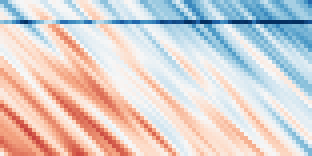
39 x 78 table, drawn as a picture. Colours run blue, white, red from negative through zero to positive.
Grain: diagonal, down to the right. Odd lines: row 6. Slope: up to the bottom left. Ninth with the highest average: bottom left. Ninth with the lowest average: top right.
